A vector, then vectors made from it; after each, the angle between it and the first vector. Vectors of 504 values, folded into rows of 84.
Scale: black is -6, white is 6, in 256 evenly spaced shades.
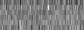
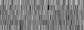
nearly opposite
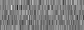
partly opposed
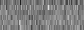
nearly parallel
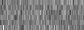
partly opposed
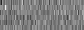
orthogonal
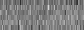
nearly parallel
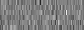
orthogonal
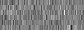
orthogonal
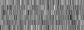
partly opposed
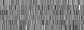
partly opposed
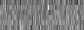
nearly parallel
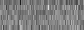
nearly parallel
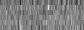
nearly parallel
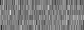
partly aligned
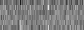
nearly parallel
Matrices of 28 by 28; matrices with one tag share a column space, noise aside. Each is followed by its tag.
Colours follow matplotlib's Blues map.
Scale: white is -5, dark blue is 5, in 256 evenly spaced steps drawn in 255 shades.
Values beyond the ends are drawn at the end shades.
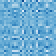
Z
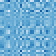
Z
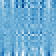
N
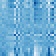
N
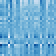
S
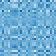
Z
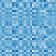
Z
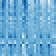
S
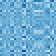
Z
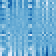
N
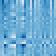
S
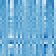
S
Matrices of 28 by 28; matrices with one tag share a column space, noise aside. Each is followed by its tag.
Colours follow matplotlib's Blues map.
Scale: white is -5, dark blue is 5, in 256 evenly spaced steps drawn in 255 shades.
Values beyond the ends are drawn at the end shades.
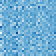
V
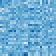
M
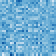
M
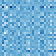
V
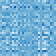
V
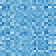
V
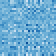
M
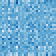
M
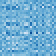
V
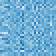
V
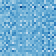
V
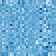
M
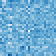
M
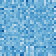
M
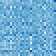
V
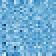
M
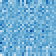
M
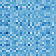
V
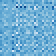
V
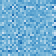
V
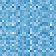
V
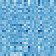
M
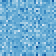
M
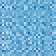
V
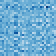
V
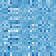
M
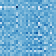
V
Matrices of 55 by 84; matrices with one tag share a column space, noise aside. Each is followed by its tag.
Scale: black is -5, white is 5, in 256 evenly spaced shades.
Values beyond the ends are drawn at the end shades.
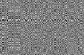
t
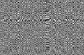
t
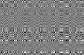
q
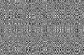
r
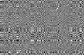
q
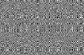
r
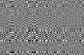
q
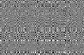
q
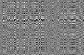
t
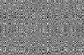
r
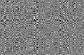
t
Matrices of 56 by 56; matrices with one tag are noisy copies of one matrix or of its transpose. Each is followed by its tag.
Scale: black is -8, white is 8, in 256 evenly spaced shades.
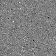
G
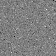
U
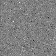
G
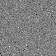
U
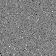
U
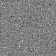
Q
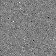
G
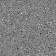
G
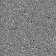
G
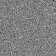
U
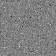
Q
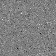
G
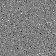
G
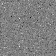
Q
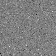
U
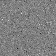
G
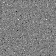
Q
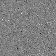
G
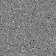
G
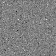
Q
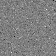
U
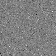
U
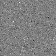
G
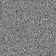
Q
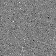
G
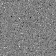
Q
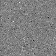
G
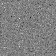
Q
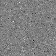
G
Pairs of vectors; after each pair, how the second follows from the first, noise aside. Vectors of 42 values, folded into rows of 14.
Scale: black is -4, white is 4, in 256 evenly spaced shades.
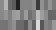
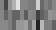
negated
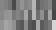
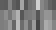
wrapped around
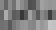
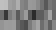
reversed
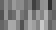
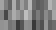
wrapped around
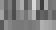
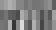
reversed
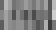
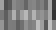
negated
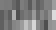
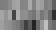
negated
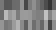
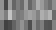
reversed
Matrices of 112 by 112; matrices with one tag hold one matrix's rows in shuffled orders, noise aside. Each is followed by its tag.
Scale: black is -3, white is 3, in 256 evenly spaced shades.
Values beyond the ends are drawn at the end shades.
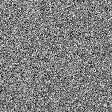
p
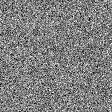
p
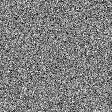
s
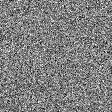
s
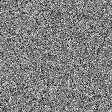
p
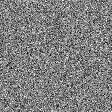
s
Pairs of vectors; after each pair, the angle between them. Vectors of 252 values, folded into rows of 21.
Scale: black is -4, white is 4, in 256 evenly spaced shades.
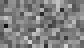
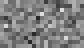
nearly opposite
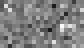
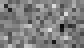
nearly opposite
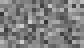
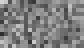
partly aligned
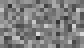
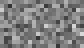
nearly parallel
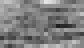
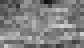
nearly opposite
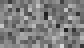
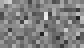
partly opposed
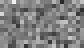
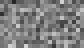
nearly opposite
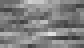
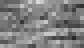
nearly parallel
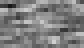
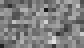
partly aligned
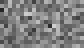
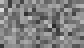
nearly opposite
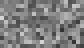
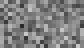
partly opposed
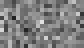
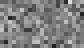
partly aligned
